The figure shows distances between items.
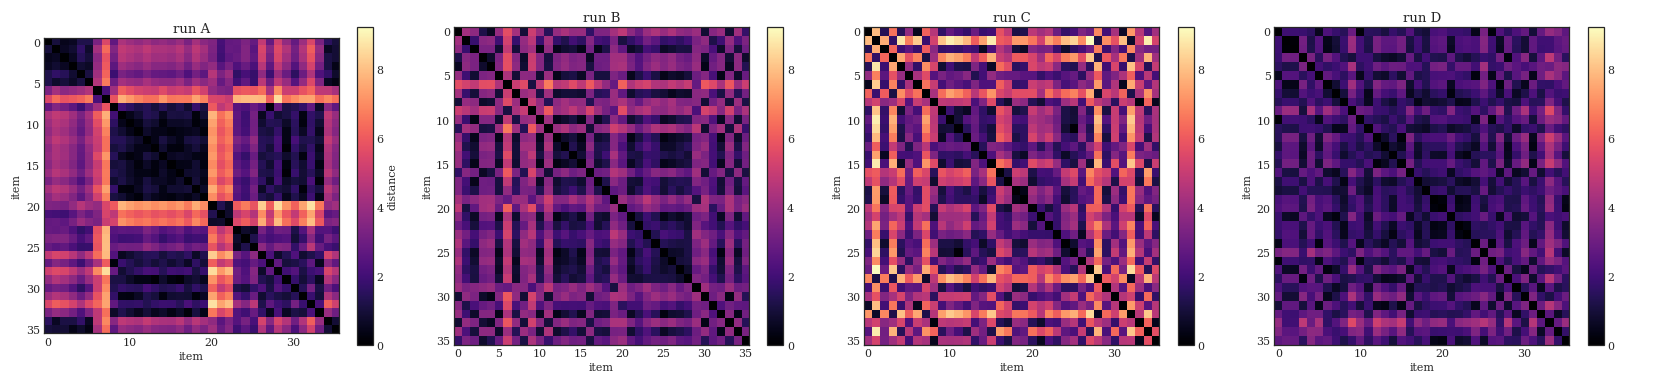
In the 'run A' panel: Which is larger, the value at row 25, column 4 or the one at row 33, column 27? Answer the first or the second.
the first
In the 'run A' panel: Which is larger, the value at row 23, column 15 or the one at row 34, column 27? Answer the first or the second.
the second
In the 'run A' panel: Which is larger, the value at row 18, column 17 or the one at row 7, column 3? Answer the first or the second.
the second
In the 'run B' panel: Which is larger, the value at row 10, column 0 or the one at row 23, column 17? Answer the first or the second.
the first
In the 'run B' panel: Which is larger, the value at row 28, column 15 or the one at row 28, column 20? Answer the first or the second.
the second
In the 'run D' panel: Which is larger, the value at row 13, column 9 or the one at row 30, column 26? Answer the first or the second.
the second
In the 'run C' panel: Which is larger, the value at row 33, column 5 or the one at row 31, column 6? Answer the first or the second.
the first
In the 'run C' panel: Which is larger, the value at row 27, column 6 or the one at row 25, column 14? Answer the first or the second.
the first
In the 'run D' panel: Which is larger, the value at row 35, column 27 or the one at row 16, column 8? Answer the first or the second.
the first
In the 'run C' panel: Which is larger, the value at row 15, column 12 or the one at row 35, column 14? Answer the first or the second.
the second
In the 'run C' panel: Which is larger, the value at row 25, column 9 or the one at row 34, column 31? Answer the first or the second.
the second
